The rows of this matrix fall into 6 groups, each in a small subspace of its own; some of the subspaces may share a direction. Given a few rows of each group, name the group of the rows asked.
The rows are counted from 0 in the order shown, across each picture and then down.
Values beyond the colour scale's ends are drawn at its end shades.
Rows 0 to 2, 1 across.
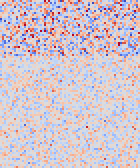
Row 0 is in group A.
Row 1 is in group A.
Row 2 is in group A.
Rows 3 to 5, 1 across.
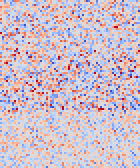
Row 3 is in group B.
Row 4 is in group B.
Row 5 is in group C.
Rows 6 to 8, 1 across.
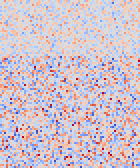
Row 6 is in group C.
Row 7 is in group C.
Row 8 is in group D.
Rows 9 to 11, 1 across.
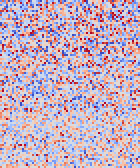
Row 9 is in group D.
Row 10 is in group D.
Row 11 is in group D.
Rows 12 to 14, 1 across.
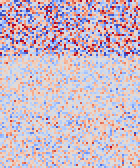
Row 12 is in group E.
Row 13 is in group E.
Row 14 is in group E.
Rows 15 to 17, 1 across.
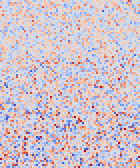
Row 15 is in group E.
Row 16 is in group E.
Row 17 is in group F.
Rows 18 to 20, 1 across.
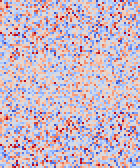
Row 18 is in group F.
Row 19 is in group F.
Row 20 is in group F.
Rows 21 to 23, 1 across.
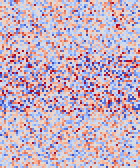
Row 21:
F
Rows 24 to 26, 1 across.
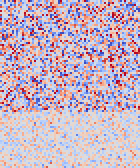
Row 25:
F
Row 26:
C
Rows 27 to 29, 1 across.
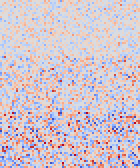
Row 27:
A
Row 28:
A
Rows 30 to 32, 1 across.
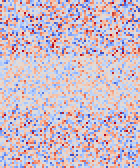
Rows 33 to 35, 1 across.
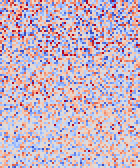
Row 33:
D
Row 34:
D
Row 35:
D
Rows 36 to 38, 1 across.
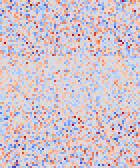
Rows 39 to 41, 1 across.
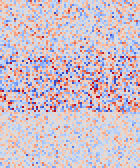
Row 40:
F
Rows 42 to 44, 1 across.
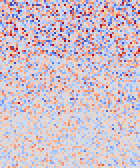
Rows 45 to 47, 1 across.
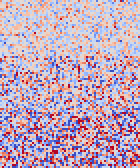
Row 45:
F
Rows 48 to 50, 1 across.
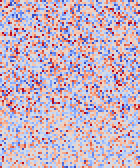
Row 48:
E
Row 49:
F
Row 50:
D
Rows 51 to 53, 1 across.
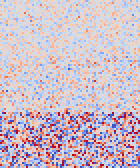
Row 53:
A
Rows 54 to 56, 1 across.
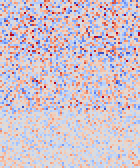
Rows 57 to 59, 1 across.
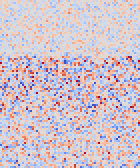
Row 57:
D
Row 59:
E
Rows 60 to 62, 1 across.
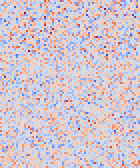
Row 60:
A
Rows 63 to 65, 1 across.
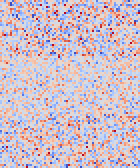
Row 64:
D
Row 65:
D
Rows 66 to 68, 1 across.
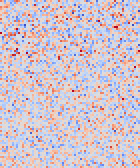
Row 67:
F
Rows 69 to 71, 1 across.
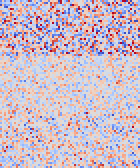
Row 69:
D
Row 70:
F
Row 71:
A
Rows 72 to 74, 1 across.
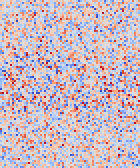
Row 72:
E
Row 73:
E
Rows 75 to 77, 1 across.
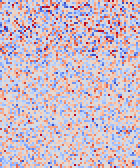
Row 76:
F
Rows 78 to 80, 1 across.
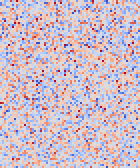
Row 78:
D
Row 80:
A
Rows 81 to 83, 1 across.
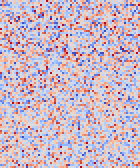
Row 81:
C
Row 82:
C
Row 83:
D
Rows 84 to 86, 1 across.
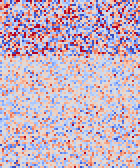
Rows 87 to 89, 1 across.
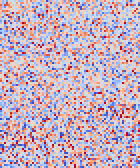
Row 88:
A
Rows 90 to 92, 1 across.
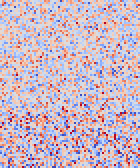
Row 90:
C
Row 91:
D
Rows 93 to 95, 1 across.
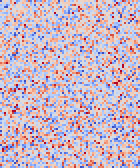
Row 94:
D
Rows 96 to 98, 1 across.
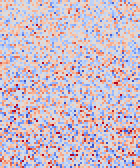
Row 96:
F
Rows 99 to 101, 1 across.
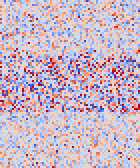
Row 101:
F
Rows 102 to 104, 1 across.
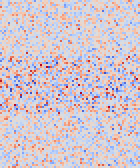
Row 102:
E
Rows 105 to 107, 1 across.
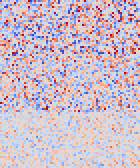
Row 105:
D
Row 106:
F
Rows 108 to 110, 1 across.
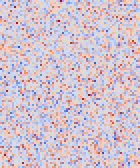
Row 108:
A
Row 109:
D
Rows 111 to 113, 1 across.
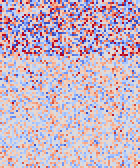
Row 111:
A
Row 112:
C
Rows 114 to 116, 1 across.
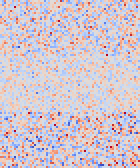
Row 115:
E
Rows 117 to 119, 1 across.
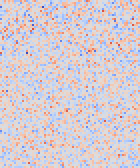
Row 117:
E
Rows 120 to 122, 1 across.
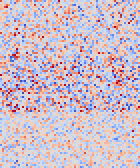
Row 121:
F
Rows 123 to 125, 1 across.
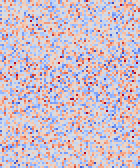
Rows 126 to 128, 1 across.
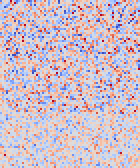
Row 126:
F
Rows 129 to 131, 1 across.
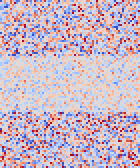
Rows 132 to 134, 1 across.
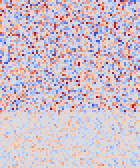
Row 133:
E
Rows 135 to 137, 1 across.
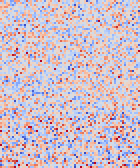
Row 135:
F
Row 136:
D
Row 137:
E
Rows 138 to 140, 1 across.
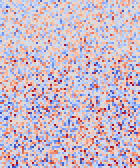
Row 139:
F
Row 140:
D
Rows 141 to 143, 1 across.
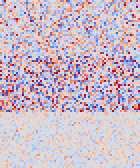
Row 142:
F
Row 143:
D
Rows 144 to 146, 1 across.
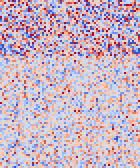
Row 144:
A
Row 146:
F
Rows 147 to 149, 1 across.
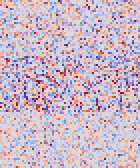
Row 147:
D
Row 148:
F
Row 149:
A
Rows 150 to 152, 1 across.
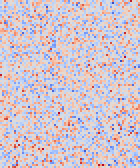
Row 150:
C
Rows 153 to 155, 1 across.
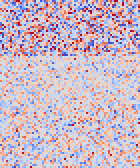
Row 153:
D
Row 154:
A
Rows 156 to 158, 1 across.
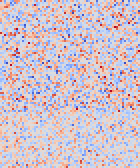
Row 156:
E
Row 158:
D
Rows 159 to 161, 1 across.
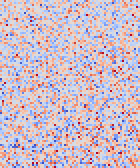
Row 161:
F
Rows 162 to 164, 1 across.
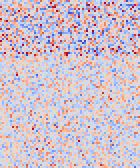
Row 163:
D
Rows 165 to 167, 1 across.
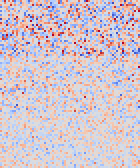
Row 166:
D
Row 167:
D
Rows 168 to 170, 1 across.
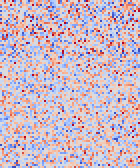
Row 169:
A
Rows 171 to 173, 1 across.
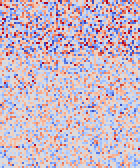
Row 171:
D
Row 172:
E
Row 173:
F
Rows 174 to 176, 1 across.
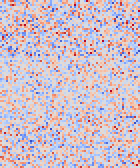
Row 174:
F
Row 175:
E
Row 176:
C
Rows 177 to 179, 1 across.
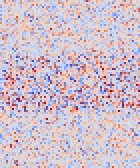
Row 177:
F
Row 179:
E
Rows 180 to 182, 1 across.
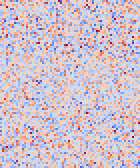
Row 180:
D
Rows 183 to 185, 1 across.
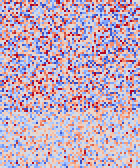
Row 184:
D
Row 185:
D
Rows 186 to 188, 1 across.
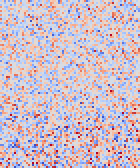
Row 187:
E
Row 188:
F
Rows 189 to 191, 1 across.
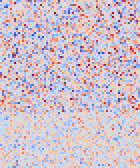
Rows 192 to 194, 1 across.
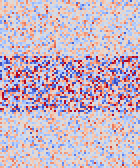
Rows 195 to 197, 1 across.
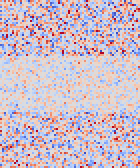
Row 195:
E
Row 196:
E
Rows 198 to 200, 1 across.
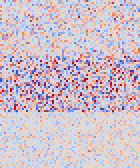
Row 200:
D
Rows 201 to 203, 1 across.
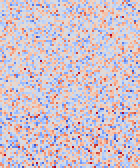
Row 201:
E
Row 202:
C
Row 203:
F
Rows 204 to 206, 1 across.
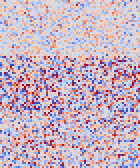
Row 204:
C
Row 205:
A
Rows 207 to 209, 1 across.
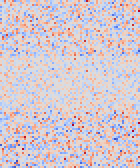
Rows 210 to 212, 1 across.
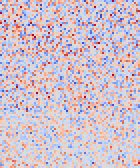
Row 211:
D
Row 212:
E
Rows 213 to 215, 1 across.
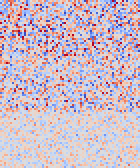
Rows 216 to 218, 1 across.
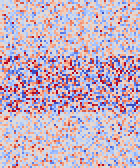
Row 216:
E
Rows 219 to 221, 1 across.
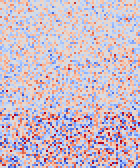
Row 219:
A
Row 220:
D
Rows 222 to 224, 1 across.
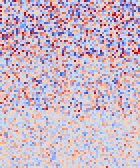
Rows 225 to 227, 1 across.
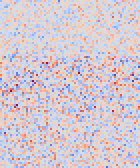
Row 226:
E
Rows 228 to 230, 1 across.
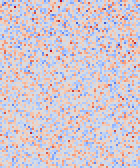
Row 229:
F
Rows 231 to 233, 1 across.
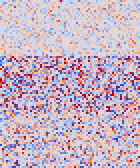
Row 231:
C
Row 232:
E
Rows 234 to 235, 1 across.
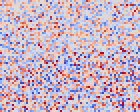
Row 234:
C
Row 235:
E
